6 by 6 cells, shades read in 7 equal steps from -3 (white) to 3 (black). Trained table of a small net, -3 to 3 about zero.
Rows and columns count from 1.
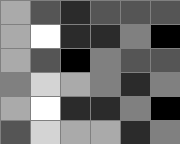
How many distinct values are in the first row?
3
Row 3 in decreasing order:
3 1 1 1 0 -1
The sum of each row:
5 3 5 -1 3 -1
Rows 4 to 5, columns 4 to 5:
0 2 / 2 0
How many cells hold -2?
2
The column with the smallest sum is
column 2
